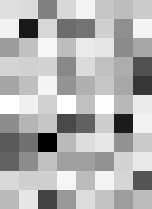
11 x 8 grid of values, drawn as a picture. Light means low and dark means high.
There is no overall slope. The middle left is the ninth with the lowest average. The ninth with the highest average is the bottom left. On average the colour sits 30% of the way up the scale.
